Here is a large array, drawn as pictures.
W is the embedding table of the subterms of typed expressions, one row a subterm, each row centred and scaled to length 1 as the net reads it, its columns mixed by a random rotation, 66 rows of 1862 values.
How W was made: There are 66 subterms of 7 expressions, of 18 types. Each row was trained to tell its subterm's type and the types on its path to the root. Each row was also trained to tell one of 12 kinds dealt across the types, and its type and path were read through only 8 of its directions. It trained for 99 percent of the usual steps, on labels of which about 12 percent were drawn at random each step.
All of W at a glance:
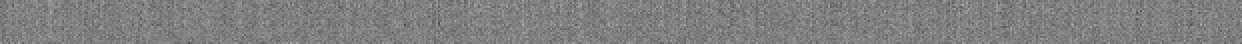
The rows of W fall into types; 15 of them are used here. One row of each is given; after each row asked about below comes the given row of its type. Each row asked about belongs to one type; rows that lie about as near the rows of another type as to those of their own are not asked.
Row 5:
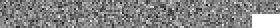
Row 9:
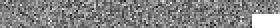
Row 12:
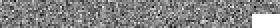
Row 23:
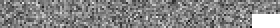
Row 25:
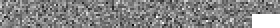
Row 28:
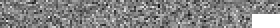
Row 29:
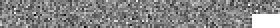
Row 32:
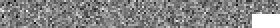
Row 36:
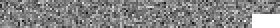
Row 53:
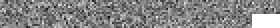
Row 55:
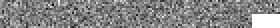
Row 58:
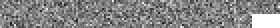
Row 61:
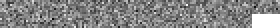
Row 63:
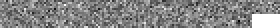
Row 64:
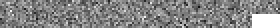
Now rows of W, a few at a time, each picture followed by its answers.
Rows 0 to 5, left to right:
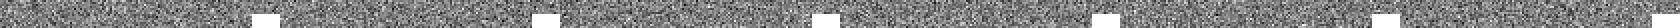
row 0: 28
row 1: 12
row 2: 36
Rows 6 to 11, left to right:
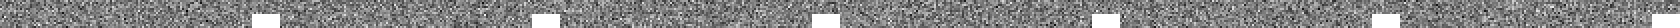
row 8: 53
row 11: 5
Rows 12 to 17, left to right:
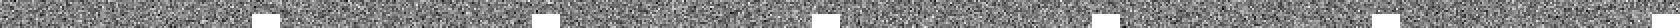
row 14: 5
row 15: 53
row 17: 5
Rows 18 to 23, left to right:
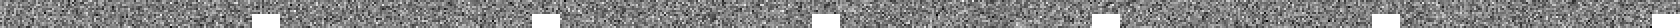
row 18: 25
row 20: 53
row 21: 28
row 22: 32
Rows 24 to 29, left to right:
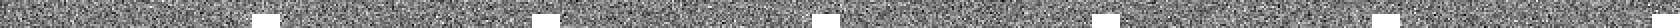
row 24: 36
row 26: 36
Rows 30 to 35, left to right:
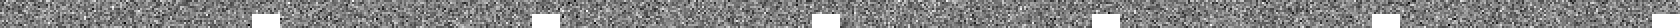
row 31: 64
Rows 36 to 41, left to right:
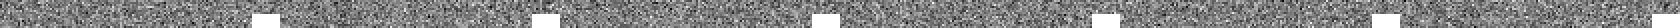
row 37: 28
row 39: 23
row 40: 55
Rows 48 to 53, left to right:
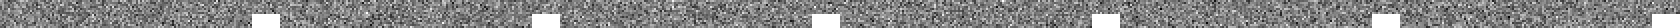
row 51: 9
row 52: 32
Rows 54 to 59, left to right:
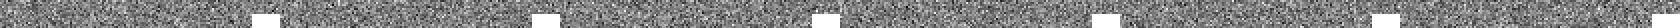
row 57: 55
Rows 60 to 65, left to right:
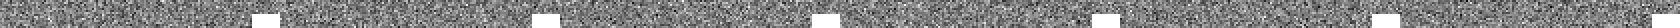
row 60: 9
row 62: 64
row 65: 63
